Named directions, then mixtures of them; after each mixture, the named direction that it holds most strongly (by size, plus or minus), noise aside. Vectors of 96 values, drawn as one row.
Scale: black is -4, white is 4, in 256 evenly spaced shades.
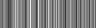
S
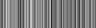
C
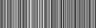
C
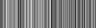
C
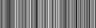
S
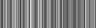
C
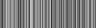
C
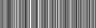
S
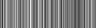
C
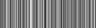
C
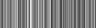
C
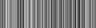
C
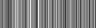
S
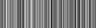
C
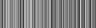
C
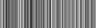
C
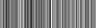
C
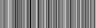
S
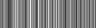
S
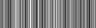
S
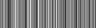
S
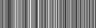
S
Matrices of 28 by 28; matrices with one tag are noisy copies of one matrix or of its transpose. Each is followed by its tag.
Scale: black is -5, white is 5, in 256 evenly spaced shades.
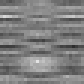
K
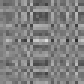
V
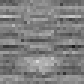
K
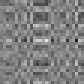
V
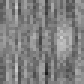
K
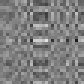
V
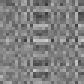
V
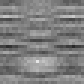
K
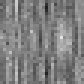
K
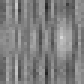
K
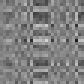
V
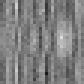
K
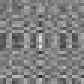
V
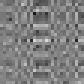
V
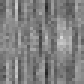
K
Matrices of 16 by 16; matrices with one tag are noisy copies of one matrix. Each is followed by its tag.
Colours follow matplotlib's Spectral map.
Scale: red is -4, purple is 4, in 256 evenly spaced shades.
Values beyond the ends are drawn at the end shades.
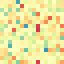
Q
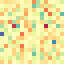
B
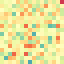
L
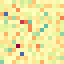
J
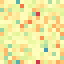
Q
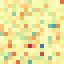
L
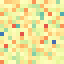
B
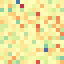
Q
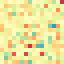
L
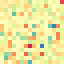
L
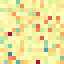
Q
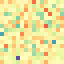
B
